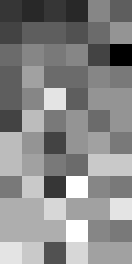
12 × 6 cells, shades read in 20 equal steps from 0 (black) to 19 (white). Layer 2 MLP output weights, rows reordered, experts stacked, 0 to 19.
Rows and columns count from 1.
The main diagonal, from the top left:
4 7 9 8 11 11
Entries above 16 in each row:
0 0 0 0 1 0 0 0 1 1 1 1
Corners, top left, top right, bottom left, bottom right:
4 7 17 12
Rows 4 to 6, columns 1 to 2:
7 12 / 7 10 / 5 14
